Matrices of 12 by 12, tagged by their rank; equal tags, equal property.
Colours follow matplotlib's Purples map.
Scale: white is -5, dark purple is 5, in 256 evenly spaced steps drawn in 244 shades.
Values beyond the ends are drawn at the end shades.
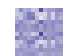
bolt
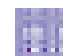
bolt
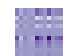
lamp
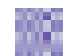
lamp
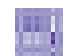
lamp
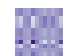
lamp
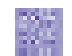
bolt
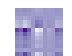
lamp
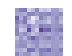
bolt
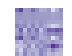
bolt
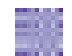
lamp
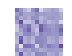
bolt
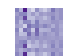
bolt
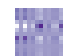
lamp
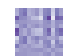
bolt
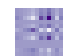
lamp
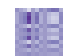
lamp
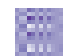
lamp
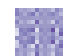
bolt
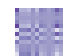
lamp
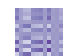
lamp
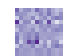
bolt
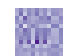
bolt
